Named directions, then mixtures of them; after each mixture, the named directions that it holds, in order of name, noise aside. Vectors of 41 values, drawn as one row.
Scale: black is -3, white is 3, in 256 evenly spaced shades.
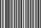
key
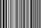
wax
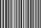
key, wax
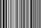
wax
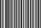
key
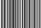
key, wax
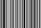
key, wax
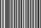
key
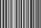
key, wax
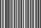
key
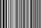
wax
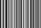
key, wax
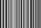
key, wax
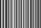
key, wax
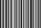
key, wax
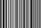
wax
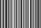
key, wax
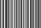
key, wax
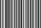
key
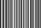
key, wax
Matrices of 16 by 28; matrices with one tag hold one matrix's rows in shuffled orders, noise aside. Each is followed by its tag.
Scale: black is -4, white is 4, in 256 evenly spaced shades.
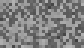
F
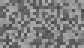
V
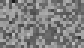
F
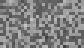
V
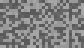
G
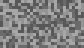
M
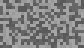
M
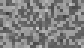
M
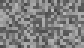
V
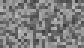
F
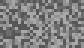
G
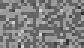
F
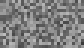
V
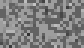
F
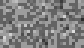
M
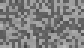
V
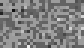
M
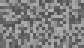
G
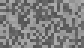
V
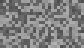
G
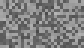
V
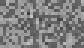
F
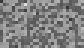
M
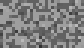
M
